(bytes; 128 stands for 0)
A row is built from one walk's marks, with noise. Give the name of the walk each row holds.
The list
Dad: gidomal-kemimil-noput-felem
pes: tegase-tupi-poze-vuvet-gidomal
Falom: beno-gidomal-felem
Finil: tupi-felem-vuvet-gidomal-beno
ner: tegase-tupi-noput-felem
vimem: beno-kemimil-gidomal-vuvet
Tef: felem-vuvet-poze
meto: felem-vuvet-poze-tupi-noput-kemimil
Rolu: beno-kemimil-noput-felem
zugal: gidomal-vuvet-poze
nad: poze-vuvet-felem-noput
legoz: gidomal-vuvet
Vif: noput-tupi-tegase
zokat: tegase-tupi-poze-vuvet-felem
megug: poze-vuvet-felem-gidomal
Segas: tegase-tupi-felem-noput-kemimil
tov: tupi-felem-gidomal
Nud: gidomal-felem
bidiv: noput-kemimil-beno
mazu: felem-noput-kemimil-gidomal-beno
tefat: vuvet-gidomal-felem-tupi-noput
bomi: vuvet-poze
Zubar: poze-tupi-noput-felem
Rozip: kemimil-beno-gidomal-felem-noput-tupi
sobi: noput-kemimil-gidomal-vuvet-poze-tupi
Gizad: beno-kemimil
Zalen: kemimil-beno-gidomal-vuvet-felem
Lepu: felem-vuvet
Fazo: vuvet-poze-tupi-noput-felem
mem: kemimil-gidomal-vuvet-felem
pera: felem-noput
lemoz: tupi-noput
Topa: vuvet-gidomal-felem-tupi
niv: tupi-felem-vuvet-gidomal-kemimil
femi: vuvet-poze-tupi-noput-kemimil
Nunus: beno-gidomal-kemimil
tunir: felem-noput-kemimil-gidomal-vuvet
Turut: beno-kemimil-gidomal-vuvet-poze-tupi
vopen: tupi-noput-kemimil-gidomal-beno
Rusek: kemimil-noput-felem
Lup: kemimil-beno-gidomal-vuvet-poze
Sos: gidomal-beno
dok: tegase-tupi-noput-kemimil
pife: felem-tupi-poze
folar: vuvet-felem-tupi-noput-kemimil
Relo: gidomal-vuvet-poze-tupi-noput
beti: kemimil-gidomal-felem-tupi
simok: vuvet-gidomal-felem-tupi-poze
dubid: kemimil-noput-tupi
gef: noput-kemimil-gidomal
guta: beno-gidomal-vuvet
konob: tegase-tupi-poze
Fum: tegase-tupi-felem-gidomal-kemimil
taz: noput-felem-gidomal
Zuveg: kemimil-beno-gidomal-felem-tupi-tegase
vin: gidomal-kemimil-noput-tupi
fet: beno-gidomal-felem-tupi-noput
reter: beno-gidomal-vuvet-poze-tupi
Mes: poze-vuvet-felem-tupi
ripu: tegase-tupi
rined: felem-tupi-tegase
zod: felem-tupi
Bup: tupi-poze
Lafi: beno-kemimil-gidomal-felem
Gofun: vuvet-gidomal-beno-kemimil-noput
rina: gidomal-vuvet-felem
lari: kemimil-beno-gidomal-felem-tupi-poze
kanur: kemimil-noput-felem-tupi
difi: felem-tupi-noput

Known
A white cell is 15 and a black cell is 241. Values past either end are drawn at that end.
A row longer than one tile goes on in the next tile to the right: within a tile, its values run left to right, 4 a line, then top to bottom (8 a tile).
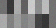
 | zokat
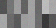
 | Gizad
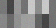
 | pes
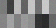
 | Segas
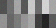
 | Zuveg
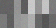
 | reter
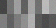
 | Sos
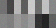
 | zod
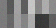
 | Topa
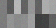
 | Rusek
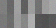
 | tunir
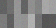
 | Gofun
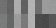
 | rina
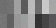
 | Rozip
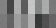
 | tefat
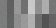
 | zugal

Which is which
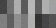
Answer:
Falom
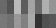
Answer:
taz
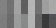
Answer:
mem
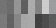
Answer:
vopen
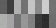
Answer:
ripu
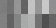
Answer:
Turut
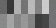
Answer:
Vif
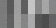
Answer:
megug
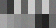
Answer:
rined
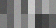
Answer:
Finil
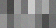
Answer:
bomi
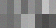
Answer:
gef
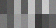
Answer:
fet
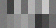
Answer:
lemoz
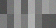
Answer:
guta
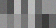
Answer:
Lepu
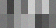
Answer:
Relo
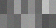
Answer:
bidiv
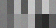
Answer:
tov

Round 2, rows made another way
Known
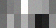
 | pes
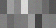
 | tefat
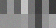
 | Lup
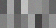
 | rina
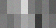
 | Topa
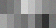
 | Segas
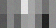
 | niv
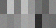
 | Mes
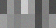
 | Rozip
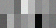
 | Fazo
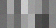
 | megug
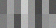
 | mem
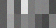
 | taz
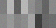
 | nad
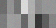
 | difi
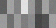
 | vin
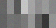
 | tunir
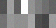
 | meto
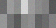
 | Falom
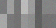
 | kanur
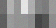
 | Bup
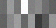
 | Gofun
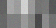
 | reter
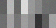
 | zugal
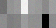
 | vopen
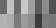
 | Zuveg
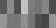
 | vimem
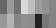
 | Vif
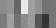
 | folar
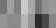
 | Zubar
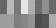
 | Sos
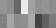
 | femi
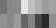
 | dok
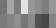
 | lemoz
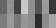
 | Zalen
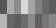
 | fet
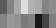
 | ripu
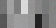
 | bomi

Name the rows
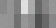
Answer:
dubid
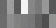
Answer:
gef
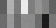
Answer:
tov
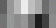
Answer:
konob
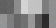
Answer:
Fum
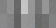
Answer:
Rusek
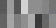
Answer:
Lepu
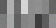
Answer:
Nud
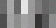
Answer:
Tef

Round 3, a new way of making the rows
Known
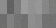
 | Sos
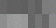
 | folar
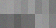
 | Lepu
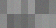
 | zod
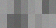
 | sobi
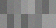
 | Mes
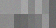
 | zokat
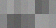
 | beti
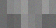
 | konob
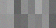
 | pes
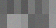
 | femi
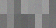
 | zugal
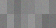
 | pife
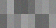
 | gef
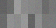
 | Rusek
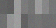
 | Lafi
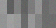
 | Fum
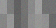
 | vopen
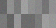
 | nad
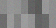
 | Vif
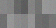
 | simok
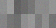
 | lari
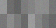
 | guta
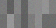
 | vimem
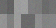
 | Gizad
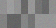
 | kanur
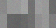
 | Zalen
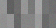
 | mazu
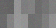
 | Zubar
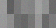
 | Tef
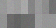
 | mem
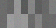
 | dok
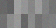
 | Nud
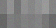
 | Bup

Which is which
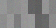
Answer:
rined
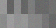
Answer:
Segas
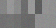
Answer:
Topa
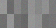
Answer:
legoz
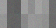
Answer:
Finil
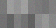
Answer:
pera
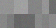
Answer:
rina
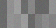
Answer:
Dad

